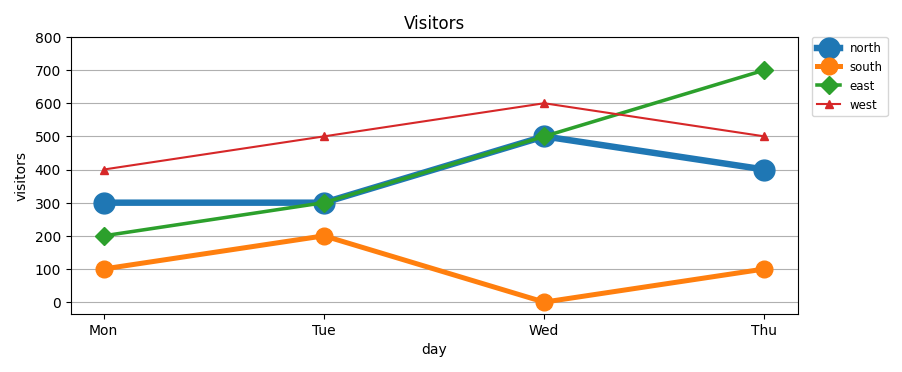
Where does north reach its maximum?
Wed
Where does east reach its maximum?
Thu
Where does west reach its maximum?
Wed
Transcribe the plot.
Title: Visitors
x-axis: day, ticks Mon Tue Wed Thu
y-axis: visitors, ticks 0 100 200 300 400 500 600 700 800
Legend: north, south, east, west
Values:
north: 300 300 500 400
south: 100 200 0 100
east: 200 300 500 700
west: 400 500 600 500
